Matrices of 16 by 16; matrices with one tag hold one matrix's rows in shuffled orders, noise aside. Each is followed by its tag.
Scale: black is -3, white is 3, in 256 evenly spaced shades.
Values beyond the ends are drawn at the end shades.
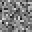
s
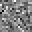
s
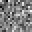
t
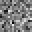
t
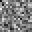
s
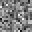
s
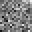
t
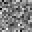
s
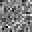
t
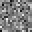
s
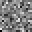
s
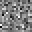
s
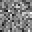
t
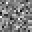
s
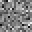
t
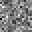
s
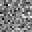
t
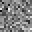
t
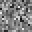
s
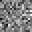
t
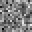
t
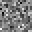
s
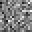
t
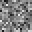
s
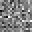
t
